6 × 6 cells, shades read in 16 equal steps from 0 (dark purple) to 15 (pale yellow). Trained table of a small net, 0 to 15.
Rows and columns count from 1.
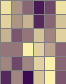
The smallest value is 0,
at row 6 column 3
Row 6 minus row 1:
-12 -1 -6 11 11 -9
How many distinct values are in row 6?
6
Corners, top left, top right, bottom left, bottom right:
14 14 2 5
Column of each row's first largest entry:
1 1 6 3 5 5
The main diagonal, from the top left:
14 9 7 13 15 5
